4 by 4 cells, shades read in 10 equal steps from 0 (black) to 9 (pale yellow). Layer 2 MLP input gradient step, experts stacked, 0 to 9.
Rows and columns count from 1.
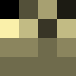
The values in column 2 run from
3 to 7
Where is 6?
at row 1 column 3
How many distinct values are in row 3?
2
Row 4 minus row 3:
-1 -1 0 -1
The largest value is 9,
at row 2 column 1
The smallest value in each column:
0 3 2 1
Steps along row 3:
same down up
